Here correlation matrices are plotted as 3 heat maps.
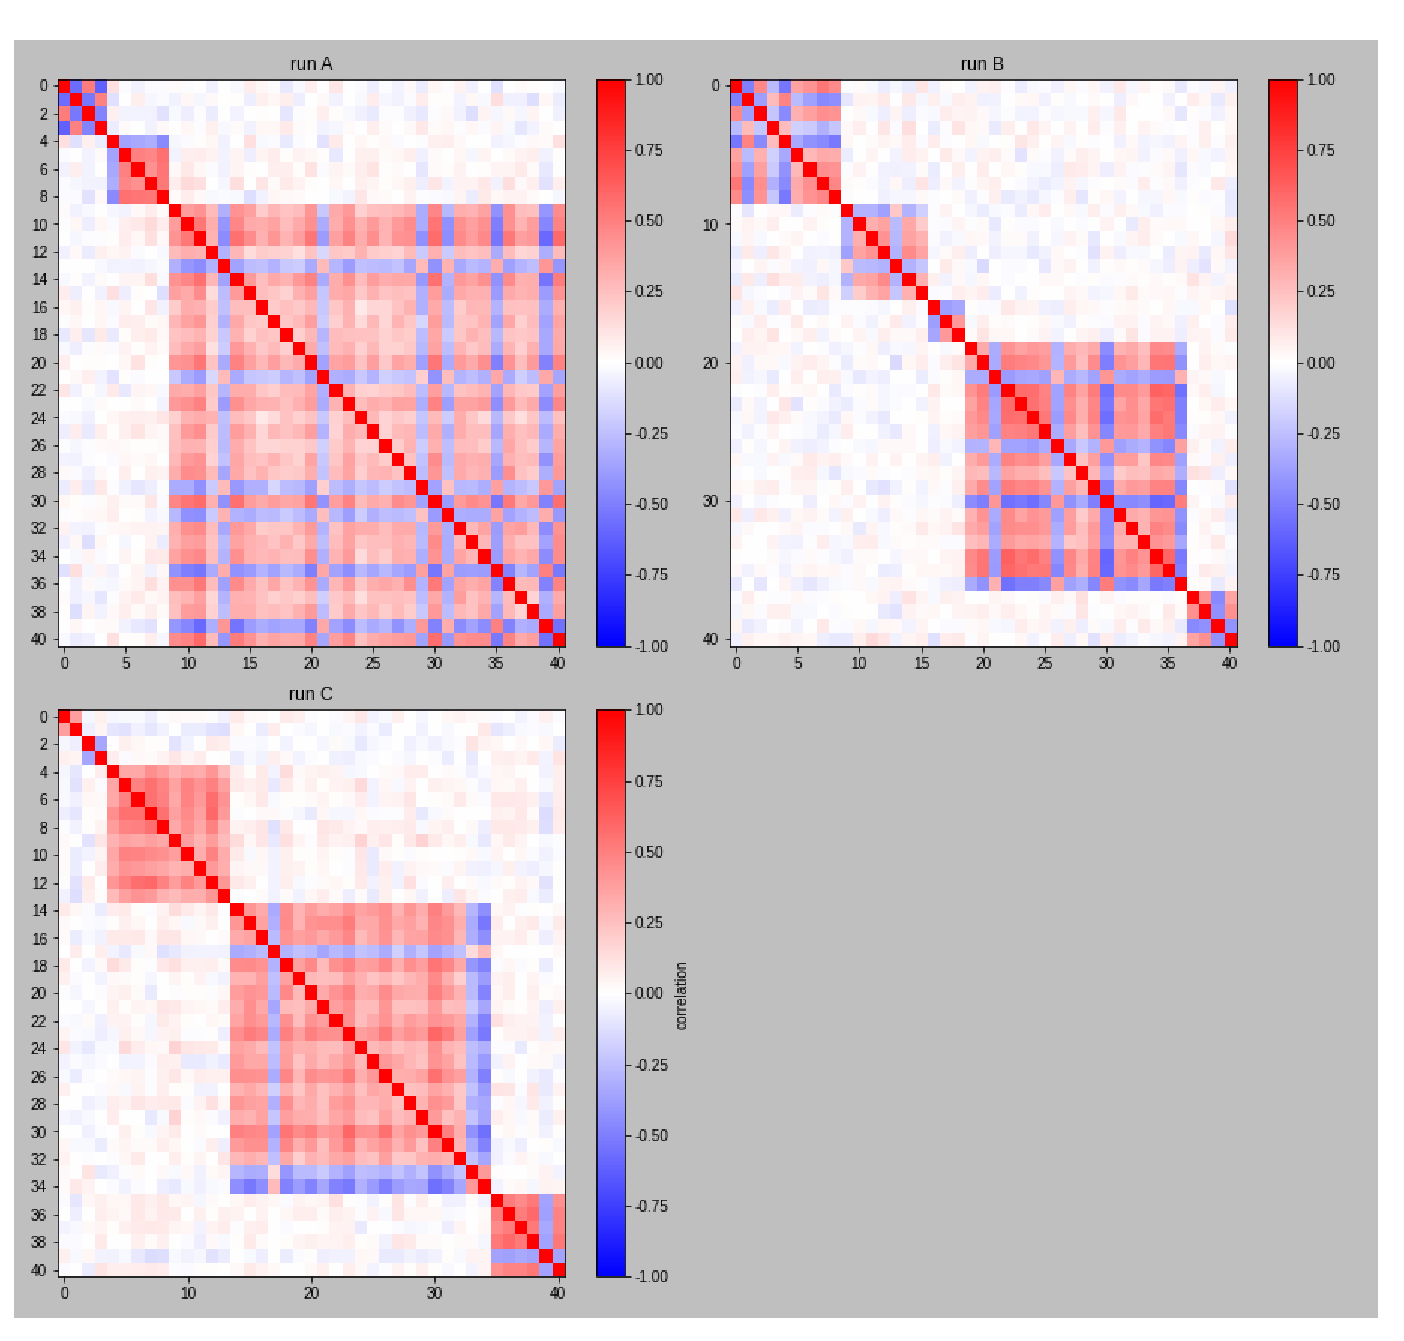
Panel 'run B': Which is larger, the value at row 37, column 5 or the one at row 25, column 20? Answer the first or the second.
the second
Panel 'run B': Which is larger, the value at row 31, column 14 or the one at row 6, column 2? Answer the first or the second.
the second
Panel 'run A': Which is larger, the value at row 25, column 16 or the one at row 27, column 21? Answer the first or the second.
the first
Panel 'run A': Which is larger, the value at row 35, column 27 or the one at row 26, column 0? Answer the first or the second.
the second
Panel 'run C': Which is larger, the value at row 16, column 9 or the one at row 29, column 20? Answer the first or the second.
the second
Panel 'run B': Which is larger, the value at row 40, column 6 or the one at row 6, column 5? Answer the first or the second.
the second
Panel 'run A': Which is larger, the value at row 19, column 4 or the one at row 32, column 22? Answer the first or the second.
the second
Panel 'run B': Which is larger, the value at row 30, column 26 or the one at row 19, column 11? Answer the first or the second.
the first
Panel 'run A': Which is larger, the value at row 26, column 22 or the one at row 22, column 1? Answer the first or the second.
the first
